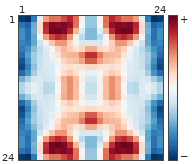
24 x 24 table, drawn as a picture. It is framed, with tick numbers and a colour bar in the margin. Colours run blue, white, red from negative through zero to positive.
No lone cell stands out from its neighbours. There is no overall slope. On average the colour sits 50% of the way up the scale. Its left and right halves mirror each other, and so do its top and bottom. No row or column stands out.
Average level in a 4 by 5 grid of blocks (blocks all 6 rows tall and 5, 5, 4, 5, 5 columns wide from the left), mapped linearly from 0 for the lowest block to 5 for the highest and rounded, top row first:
0 5 1 5 0
0 3 3 3 0
0 3 3 3 0
0 5 1 5 0
